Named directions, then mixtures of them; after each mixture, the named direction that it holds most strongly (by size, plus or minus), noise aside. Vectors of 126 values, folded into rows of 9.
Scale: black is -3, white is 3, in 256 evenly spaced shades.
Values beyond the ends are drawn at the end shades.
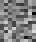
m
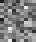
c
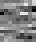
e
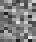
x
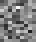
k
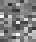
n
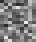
k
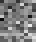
c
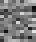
e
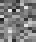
c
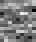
e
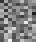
m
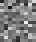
x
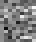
m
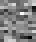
e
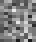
x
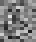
k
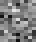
n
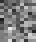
c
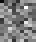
c
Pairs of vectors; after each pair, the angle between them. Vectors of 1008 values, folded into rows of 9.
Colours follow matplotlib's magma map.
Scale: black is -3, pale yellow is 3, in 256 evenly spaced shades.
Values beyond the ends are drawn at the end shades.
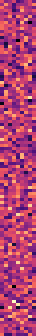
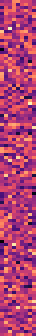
partly opposed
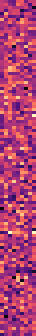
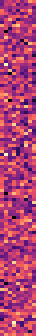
orthogonal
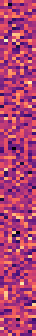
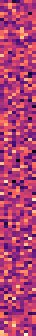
orthogonal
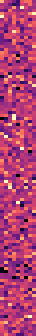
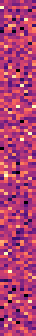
orthogonal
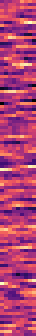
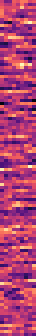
nearly parallel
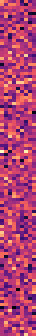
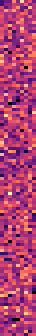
partly opposed
